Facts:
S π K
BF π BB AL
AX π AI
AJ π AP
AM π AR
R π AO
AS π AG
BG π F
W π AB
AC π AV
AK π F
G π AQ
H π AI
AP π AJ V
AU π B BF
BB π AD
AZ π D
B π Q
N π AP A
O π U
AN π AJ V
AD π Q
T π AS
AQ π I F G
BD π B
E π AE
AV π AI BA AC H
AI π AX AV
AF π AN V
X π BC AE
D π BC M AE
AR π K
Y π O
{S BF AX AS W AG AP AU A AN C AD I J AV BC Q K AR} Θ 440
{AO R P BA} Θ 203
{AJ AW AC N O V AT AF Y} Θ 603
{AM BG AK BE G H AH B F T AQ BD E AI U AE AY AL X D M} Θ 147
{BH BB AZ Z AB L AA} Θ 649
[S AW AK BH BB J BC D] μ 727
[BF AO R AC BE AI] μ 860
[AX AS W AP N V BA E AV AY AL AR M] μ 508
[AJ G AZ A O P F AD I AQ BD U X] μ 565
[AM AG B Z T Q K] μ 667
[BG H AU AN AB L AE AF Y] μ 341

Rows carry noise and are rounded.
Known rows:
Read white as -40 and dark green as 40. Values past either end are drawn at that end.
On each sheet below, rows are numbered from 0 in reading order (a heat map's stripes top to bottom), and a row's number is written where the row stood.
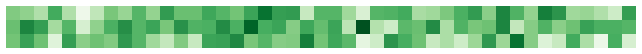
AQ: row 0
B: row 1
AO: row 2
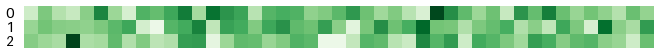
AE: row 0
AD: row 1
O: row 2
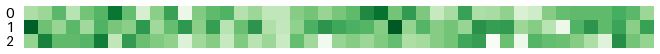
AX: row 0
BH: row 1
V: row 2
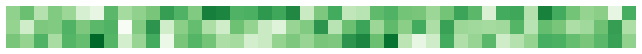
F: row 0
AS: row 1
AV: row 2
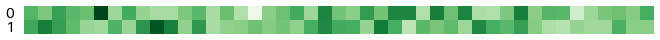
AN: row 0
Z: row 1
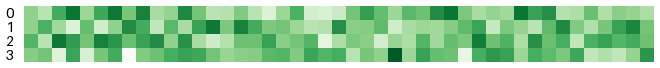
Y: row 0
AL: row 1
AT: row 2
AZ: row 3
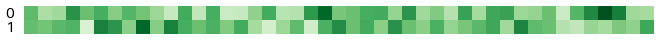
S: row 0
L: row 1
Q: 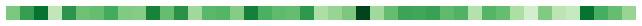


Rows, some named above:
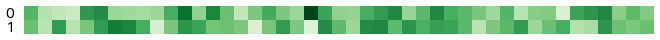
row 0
BC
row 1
AU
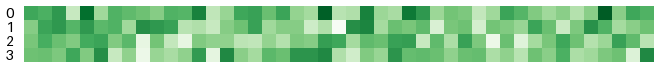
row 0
BF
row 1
AC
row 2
AP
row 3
A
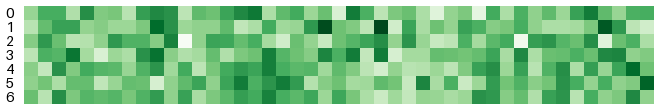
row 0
AI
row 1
K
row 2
BA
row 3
AM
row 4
AH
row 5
BD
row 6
AH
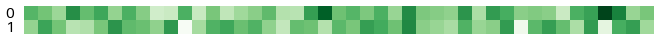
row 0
S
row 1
BA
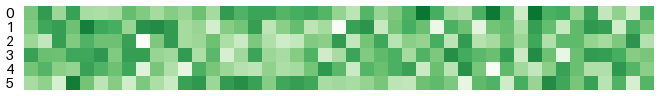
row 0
P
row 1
AC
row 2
AS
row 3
AW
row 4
AP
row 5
U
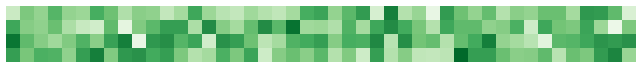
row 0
AR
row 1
I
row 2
BB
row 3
AA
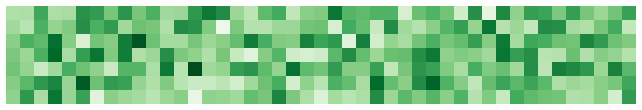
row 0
H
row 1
W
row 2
AM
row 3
Y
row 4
D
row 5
AF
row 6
AJ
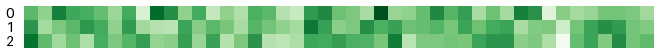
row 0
AG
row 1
J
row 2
BH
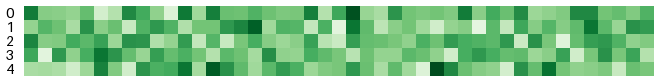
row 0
AK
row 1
AI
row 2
AW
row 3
C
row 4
AE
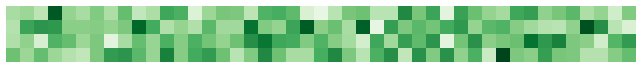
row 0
O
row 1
K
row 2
X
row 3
BG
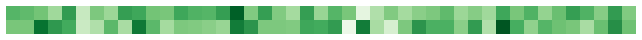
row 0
BE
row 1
T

